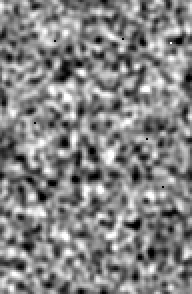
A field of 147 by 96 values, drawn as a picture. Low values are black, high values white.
Slope: none. Histogram: bell-shaped. Mirror symmetry: none. Seam: none. Grain: blotchy. Lone odd cells: 6, 1 higher and 5 lower than their neighbours.
